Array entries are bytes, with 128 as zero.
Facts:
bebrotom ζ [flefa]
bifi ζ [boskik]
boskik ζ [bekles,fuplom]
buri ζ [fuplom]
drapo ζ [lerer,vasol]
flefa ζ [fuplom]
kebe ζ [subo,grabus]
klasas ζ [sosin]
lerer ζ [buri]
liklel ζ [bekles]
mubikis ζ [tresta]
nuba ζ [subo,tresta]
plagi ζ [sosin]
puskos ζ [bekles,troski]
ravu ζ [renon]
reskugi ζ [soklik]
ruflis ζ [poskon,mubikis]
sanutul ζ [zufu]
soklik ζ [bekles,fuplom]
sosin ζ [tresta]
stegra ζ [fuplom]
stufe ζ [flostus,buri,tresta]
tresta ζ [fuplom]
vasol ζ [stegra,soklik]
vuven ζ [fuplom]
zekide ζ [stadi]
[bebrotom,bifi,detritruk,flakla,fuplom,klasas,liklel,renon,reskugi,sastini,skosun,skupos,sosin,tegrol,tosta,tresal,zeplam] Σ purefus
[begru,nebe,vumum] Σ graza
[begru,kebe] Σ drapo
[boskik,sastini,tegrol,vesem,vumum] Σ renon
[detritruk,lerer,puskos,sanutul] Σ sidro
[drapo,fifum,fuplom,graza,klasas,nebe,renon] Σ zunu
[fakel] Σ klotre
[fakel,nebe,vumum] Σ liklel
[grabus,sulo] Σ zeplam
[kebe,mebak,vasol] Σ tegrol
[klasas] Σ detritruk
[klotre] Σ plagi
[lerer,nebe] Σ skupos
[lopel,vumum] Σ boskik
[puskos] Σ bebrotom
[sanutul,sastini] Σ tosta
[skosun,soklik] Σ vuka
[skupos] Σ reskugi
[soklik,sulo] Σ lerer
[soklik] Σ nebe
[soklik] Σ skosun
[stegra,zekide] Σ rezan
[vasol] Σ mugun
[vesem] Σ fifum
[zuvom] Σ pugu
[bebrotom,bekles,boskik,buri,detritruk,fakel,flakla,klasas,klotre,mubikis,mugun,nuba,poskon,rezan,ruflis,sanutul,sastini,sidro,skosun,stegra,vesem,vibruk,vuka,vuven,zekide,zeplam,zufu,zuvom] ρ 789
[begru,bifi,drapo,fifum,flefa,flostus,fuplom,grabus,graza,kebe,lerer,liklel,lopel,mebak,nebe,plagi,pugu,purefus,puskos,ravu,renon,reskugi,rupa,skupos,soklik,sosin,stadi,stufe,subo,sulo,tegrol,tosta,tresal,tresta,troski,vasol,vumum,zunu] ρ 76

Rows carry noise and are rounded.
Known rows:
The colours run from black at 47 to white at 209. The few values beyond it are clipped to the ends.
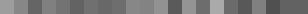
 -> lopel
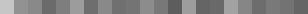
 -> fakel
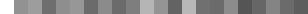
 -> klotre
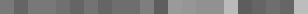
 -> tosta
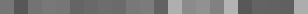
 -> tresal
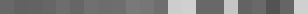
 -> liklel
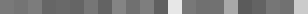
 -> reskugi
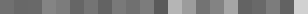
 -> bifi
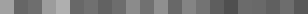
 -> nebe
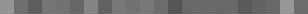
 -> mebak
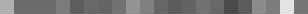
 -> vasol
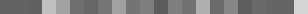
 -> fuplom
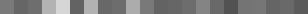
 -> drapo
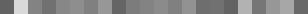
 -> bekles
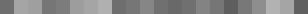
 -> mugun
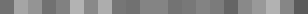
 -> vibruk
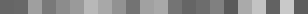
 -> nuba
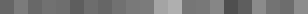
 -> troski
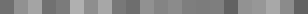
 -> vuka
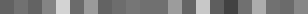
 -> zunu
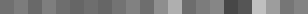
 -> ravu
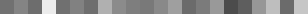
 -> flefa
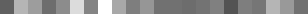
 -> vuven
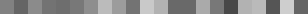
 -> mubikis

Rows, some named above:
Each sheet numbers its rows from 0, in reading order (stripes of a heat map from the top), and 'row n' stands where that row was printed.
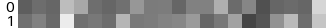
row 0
fuplom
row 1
flefa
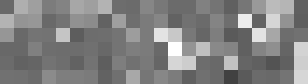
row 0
mugun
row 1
sanutul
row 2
plagi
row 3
purefus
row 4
liklel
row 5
soklik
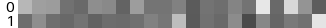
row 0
sanutul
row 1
puskos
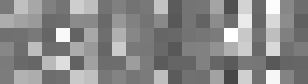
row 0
sidro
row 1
sanutul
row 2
klasas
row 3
detritruk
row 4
drapo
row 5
sidro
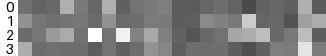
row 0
kebe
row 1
tegrol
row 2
stegra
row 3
vasol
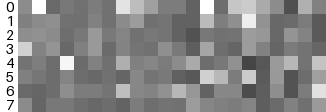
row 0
boskik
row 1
sastini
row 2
zuvom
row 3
fakel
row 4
flefa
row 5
renon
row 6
tresta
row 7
skupos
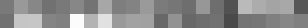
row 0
ruflis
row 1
buri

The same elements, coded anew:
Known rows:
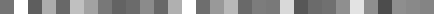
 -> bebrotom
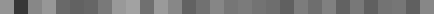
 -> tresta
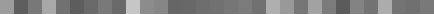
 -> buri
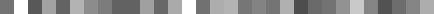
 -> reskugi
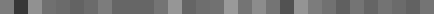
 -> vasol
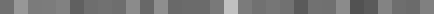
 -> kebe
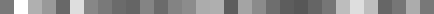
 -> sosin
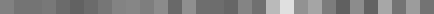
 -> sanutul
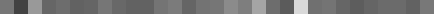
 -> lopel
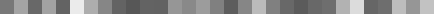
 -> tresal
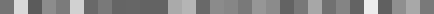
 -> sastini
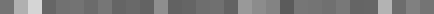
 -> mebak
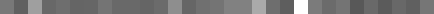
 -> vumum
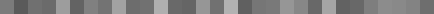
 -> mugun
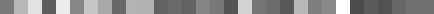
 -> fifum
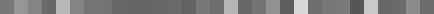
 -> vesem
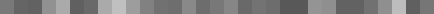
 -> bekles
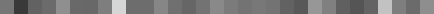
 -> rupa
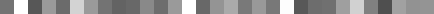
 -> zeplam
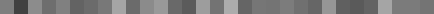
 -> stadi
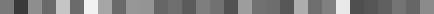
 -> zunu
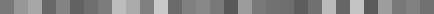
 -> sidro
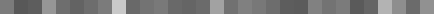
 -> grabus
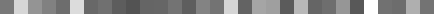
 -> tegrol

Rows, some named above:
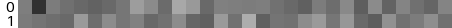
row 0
plagi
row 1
fakel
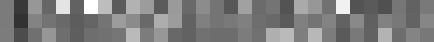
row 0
drapo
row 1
plagi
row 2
ruflis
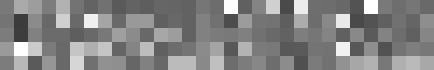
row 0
boskik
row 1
zunu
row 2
plagi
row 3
fuplom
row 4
purefus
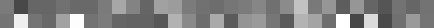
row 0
zekide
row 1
renon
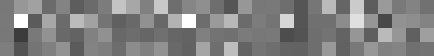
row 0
sidro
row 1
bebrotom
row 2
flefa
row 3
stegra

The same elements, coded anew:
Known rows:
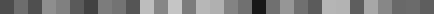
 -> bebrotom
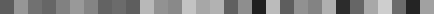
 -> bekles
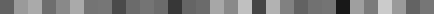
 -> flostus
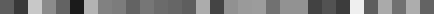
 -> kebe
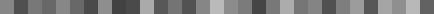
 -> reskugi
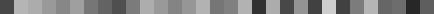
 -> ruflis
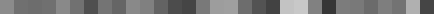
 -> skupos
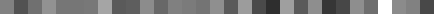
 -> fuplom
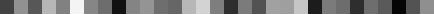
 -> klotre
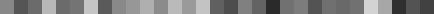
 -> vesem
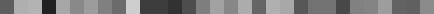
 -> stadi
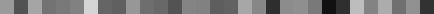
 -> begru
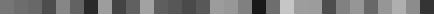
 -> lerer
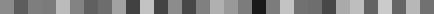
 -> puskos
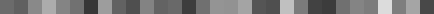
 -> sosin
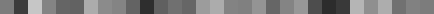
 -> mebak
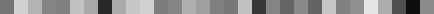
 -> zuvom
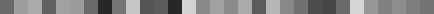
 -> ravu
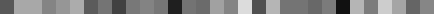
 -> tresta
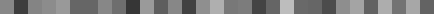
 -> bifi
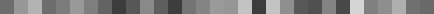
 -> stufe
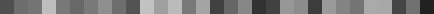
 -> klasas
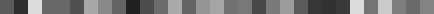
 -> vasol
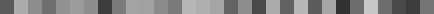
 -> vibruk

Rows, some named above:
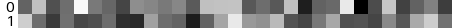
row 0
rezan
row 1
zunu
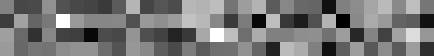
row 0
renon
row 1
stegra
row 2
purefus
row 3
nebe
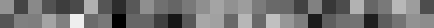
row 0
drapo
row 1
plagi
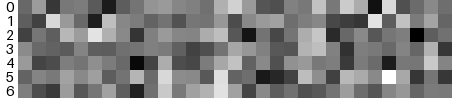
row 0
sidro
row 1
kebe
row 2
fakel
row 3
skupos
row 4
liklel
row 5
sanutul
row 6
boskik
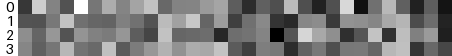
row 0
zekide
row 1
klasas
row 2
soklik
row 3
vesem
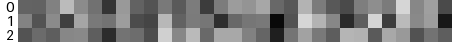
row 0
sosin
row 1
soklik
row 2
bebrotom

